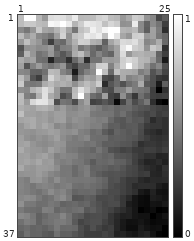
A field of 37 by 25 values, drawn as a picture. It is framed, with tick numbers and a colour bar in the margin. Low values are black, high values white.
The bottom part is calmer, past a seam about 40% of the way down. The field climbs toward the top left. The texture is blotchy. The bottom right is the ninth with the lowest average. The values follow a bell shape. No regular stripes run through it. Neither half mirrors the other.
